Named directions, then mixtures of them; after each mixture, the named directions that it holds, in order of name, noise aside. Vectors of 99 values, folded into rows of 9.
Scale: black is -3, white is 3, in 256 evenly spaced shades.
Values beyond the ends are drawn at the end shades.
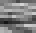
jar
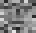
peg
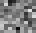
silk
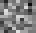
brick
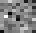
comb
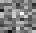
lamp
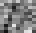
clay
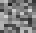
comb, lamp, silk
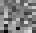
brick, clay, silk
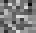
brick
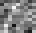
clay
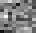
clay, comb, lamp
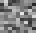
lamp, silk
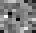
comb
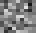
brick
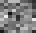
comb, peg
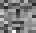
peg
